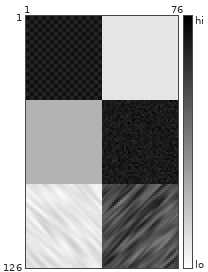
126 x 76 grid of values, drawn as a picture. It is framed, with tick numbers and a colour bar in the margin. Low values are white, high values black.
The table splits into 3 rows of 2 panels. Panel 1,1: very high, checkered, faint in contrast. Panel 1,2: very low, flat. Panel 2,1: low, flat. Panel 2,2: very high, fine-grained, faint in contrast. Panel 3,1: very low, slanting down to the right, faint in contrast. Panel 3,2: high, slanting up to the right.
